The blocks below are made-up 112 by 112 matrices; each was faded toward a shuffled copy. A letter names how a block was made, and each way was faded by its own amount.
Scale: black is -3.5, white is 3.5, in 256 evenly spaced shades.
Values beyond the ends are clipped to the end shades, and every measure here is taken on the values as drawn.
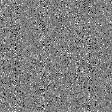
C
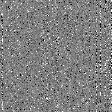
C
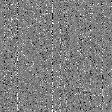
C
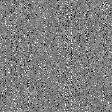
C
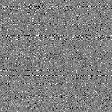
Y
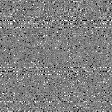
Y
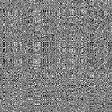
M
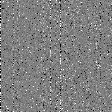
C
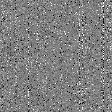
C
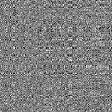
M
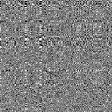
M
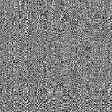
M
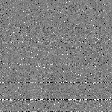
Y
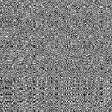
M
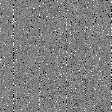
C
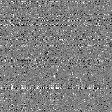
Y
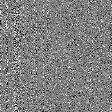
C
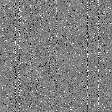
C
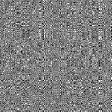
M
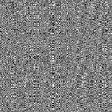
M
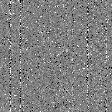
C
